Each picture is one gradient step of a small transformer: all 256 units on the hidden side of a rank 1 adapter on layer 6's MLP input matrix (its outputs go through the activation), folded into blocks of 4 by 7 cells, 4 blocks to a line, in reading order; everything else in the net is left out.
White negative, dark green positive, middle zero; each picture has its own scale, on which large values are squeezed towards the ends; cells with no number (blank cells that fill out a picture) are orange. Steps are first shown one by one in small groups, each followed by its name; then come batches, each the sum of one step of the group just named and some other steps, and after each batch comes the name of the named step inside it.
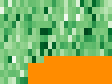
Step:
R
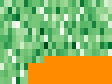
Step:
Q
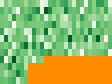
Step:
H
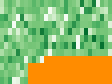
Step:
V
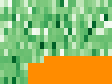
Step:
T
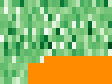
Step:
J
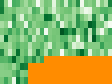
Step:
T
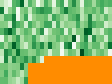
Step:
T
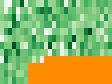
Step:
T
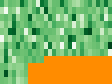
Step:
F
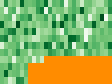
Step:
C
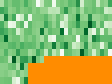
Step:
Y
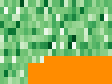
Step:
C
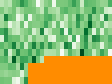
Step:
Y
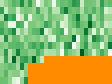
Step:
Y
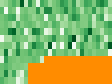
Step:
F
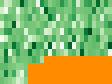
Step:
F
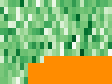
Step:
Y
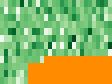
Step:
F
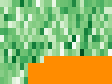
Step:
Y
